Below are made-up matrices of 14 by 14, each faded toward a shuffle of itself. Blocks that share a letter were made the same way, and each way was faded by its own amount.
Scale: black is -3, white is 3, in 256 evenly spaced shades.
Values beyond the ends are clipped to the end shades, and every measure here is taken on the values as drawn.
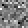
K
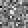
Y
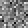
Y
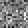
Y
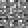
K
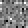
K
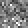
Y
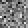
Y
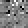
K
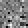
K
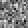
K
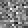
Y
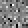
K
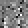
K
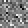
K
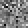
Y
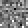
Y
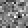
K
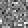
Y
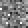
Y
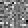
K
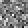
Y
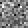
Y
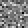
Y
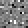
K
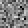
Y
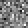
Y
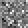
Y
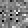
K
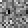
Y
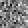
Y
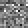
K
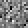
Y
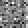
Y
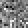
K
